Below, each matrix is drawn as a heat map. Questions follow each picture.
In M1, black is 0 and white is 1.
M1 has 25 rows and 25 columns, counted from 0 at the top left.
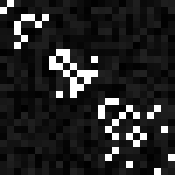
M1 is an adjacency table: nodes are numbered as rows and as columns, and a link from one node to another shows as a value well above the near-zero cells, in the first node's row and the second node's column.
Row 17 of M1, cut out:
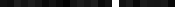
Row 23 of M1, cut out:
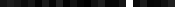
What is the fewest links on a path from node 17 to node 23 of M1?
4
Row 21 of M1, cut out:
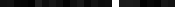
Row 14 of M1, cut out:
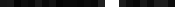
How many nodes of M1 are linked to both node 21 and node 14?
1
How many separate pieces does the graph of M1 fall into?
4
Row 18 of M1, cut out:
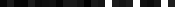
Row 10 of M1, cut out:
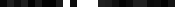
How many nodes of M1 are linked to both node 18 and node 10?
0
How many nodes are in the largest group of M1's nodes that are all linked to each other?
3
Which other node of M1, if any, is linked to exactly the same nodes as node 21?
node 17
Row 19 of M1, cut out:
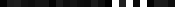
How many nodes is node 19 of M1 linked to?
3
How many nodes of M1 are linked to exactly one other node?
10
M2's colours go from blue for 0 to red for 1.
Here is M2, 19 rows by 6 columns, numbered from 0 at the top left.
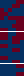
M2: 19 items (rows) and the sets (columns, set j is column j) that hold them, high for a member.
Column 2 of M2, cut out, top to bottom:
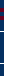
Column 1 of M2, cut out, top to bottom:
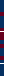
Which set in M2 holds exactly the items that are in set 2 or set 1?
0
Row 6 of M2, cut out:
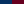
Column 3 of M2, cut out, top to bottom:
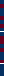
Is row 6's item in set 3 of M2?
yes
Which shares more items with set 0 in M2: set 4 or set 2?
set 4
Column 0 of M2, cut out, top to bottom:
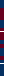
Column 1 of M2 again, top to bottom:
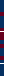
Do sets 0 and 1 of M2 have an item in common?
yes
